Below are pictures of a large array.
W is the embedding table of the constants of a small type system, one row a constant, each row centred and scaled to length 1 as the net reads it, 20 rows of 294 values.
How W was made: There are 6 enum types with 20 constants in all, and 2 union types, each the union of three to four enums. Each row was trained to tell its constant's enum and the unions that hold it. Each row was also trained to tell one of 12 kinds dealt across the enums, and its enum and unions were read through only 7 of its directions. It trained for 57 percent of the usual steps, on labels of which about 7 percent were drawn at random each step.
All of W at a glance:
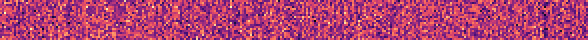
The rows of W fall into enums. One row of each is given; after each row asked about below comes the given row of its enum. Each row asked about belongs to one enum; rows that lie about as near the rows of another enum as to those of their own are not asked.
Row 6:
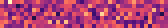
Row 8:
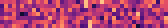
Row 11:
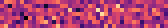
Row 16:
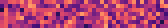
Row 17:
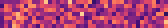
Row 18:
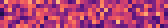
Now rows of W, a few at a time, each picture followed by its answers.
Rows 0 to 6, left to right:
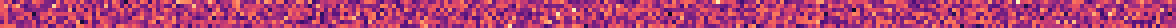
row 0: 6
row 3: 11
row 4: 11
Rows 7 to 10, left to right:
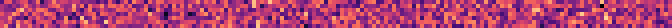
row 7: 11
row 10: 18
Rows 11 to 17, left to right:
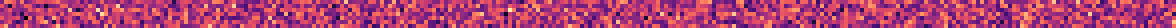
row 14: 17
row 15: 16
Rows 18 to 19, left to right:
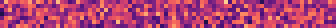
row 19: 6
